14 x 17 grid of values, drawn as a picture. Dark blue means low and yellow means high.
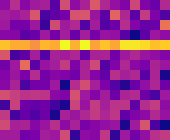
Row 5 differs from the rows beside it. The values are skewed, with a long tail toward high values. The ninth with the highest average is the top middle.
